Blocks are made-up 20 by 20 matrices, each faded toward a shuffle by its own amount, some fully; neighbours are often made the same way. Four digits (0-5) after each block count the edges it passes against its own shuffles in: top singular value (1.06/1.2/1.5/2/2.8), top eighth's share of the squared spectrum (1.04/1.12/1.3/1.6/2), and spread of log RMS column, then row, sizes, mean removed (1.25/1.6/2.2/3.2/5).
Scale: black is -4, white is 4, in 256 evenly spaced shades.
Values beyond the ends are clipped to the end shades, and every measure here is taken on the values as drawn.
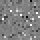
0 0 0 0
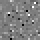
0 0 0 0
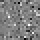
1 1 0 0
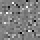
0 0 0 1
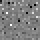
0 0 0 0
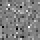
2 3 1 0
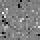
1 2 1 0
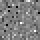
0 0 0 0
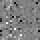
0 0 1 0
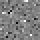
0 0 0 0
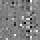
3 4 2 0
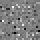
1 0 0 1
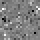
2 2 0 0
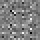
3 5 2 1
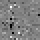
2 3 0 0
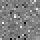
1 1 0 0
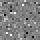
0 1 0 0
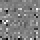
2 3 2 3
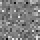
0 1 0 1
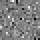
1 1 0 0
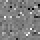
1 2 0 1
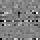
2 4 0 2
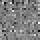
2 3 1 2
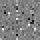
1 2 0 0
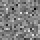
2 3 0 0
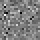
2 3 0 0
